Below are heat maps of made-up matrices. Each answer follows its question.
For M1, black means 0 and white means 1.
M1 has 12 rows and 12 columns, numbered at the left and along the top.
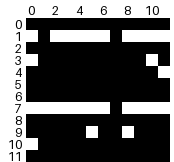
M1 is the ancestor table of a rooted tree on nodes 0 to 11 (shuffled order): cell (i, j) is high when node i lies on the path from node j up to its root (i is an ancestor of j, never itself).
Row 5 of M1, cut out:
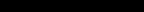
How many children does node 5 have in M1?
0
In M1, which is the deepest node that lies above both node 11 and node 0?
1
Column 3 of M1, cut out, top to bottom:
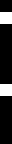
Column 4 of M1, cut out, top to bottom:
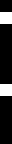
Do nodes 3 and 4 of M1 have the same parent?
yes
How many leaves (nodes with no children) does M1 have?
6
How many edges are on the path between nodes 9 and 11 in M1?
3
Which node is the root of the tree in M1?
7
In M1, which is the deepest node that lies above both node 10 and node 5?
1
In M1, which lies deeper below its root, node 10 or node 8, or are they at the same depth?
the same depth
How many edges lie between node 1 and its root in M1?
1
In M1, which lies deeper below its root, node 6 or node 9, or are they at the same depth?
the same depth
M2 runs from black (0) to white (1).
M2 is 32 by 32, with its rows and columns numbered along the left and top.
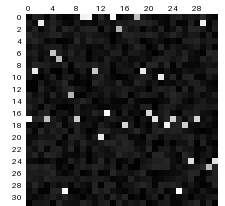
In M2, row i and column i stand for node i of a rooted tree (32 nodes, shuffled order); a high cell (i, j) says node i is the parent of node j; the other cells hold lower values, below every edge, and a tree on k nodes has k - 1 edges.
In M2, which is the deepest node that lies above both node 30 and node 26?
0
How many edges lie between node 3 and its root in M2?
1
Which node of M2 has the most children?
17
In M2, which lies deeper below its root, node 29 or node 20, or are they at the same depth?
the same depth
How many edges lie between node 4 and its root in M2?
6
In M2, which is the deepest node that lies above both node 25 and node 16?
0
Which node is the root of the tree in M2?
17
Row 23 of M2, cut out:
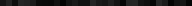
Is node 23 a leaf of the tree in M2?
yes
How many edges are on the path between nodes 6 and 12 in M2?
8
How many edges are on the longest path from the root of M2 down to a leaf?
6
